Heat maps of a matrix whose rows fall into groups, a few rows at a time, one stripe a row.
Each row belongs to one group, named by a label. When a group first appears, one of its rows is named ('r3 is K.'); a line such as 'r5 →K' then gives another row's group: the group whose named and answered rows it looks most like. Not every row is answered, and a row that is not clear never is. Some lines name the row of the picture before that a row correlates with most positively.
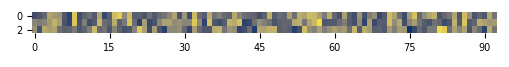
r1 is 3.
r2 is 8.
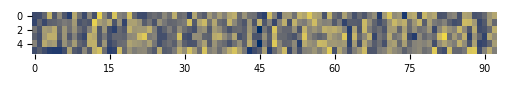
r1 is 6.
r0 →3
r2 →8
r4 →8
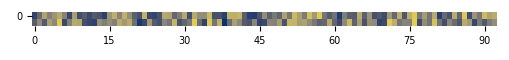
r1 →3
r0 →3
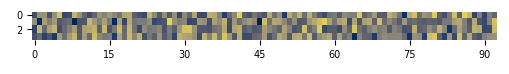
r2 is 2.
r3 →6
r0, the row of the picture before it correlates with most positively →1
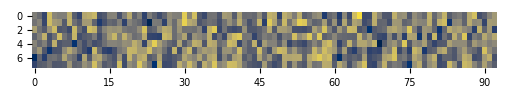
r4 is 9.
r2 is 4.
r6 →6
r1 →2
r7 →6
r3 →3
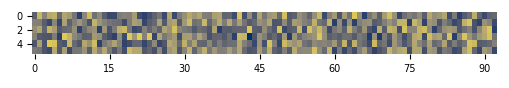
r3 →6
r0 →2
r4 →2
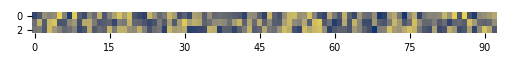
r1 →2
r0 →3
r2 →4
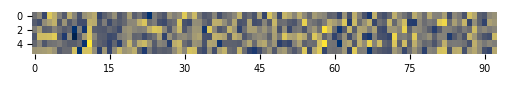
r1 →8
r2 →9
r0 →2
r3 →2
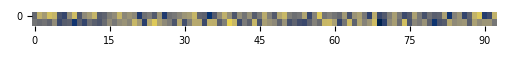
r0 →2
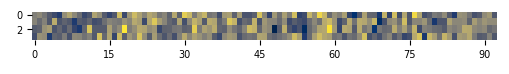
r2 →9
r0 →6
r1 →9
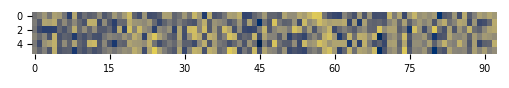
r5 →9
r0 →3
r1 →8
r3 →9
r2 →6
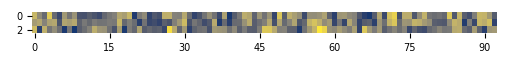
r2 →8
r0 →4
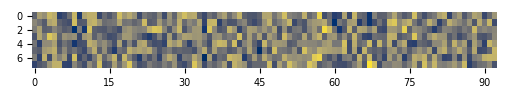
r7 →3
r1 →4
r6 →3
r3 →2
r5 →8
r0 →2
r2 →9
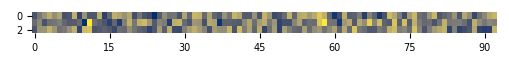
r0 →3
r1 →9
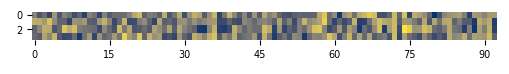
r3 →9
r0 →9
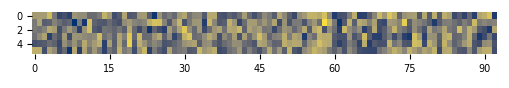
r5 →4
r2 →2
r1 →9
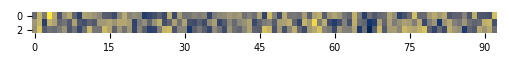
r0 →2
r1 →4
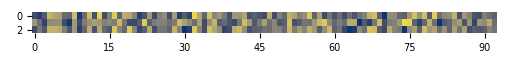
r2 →3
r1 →4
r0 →3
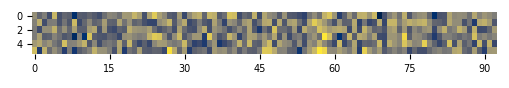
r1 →4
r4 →4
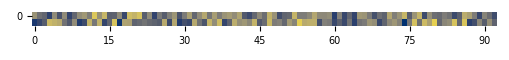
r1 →3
